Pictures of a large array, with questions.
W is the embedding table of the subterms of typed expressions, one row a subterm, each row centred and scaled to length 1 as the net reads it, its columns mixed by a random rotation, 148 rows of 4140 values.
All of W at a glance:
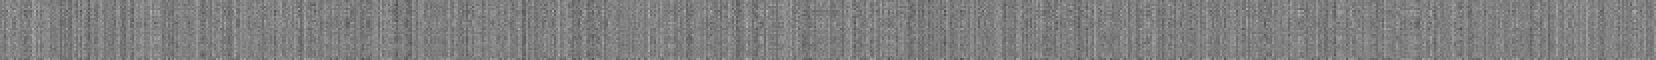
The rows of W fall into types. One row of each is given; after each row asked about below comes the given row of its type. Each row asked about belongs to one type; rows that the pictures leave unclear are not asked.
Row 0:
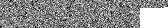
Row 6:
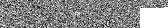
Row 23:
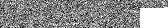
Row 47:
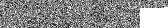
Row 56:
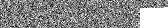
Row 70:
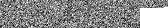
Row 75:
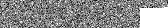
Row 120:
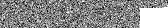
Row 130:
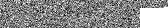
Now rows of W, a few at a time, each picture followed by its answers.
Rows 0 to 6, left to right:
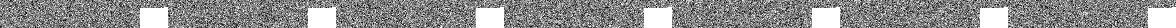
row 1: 47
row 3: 56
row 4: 130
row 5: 130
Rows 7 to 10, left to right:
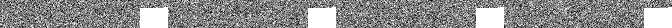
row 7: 120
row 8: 130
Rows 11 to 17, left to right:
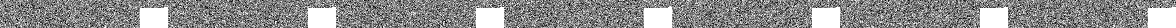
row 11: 6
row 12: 6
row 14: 23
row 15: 130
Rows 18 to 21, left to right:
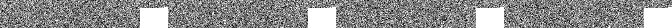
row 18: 75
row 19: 75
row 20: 6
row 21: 6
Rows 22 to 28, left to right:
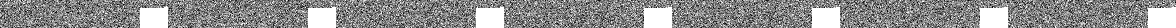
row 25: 75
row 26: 75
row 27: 120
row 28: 120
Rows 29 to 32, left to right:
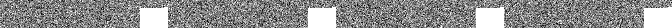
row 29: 6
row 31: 6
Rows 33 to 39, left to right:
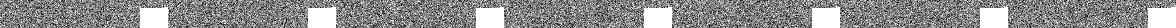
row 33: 6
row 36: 47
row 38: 75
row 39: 120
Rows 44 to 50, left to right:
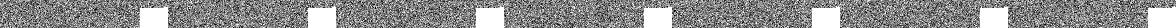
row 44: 120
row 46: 120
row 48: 75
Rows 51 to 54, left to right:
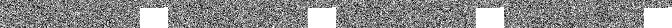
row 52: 6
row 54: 47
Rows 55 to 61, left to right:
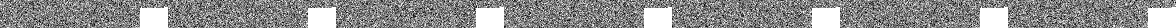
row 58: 0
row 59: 56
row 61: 56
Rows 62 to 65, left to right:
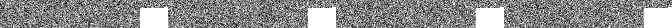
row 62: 23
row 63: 47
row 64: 56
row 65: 6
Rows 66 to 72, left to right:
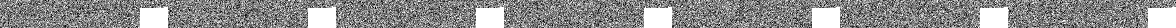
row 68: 120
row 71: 56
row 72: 130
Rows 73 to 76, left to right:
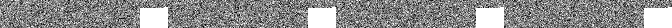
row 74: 23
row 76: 0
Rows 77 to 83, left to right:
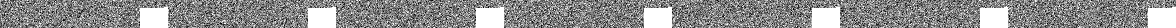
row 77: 70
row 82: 23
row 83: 47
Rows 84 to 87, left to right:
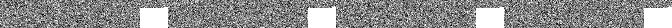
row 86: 56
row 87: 130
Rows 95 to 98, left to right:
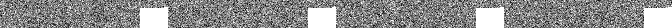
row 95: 47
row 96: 23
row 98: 75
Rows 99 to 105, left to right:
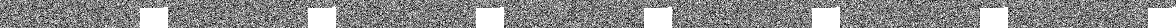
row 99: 56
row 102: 70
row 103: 130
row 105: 75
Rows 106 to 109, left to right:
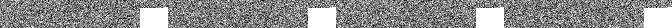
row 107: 75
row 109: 56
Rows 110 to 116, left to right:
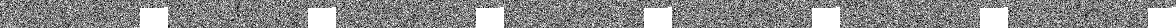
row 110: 47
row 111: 0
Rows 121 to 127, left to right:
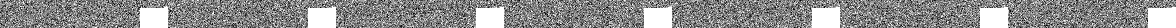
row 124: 70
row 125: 120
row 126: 75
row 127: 130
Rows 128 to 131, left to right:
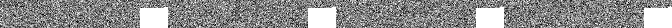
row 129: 70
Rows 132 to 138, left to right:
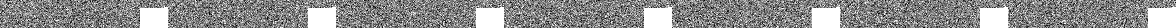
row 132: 75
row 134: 6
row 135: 75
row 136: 6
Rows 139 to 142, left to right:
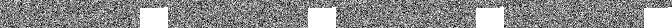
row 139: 130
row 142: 0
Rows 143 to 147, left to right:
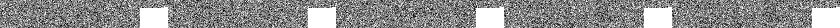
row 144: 6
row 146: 47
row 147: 47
